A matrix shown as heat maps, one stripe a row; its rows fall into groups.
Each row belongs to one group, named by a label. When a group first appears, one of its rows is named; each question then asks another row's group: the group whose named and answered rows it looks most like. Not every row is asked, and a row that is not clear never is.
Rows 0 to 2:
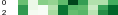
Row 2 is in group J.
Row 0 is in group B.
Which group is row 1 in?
J
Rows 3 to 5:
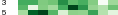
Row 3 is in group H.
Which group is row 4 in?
B
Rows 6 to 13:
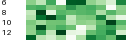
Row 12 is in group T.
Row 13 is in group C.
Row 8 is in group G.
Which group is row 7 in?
H
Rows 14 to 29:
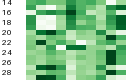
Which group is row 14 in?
H
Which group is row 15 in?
J
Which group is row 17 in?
J
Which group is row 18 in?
J
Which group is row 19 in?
J
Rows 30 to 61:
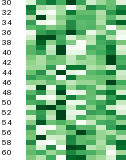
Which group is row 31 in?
C
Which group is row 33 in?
G
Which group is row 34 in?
J
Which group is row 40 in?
T
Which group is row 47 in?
G
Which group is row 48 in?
T
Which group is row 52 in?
T
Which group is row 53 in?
G
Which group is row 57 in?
G
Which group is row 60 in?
H
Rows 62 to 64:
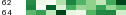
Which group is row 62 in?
J
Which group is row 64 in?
T
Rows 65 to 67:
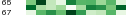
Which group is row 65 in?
G
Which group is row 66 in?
C
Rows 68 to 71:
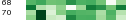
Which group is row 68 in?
H
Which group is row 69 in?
C
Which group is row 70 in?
G
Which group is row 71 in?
G
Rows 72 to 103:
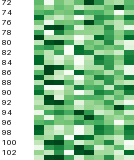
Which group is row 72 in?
B
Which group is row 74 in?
H
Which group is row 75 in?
C
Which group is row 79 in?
C
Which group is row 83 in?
C
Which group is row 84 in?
C
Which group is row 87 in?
C
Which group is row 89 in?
J
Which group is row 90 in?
C
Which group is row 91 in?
G
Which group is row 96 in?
H
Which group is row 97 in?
C
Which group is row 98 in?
C
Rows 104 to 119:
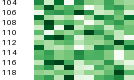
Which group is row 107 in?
C
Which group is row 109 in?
G
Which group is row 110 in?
B
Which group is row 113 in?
C
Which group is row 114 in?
H
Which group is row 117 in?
T
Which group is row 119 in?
T
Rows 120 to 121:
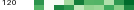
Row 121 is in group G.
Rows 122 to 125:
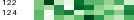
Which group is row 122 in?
G
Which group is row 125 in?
B
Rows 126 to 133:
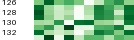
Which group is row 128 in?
C
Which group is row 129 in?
C
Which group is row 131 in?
T
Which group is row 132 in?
C
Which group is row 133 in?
G
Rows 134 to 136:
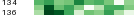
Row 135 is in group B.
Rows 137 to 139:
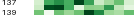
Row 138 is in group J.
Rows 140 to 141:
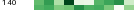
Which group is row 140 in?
T
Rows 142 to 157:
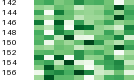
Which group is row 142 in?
H
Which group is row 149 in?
T
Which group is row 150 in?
B
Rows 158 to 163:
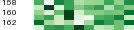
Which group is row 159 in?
G
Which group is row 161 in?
T
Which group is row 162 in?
C
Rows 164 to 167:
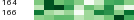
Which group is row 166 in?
C
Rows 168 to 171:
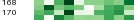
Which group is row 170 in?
T
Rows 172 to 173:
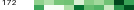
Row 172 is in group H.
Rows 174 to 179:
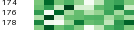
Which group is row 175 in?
T
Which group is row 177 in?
G
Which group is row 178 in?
J
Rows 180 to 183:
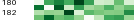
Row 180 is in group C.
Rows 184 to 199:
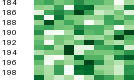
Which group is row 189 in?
H
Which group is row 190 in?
J
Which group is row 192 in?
B
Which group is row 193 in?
T
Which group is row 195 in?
J
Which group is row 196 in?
B
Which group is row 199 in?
C
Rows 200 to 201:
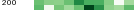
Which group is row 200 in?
H
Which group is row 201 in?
B
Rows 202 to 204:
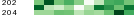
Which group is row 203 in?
C
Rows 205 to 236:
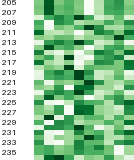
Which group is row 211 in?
C
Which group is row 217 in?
C
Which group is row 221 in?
B
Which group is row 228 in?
G
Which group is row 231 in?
J
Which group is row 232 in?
B
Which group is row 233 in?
J
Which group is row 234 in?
H
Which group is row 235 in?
H
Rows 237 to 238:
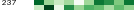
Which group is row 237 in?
C
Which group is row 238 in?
G
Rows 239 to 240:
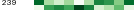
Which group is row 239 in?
C
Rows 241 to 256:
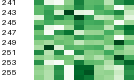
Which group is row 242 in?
H
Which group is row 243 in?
T
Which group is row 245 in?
H
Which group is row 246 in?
J
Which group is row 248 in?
H
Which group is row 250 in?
G
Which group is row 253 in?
J
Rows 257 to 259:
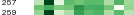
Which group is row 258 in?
H
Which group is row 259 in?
G
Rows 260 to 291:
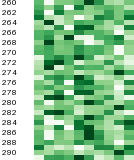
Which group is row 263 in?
C
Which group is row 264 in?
G
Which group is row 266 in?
H
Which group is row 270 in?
H
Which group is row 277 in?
H
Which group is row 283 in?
B
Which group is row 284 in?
J
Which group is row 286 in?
B
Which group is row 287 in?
B
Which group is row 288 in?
H
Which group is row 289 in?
C
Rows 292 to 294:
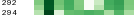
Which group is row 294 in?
G
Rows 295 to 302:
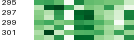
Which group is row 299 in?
H
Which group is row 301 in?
G
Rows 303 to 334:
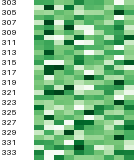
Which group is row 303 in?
H
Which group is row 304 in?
G
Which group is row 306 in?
H
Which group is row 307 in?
G
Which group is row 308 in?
T
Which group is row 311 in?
T
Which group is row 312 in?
H
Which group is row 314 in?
H
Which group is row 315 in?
J
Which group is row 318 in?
B
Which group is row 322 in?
H
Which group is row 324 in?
C
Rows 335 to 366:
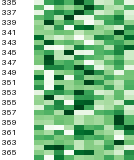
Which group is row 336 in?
B
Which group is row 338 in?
T
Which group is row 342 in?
C
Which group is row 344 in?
J
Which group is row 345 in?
T
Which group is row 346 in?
G
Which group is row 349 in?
B
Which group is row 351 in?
B
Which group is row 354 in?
G
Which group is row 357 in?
T
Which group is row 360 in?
J
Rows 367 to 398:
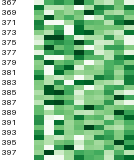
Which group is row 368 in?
C
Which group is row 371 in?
J
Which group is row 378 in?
J
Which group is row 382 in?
C
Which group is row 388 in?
B
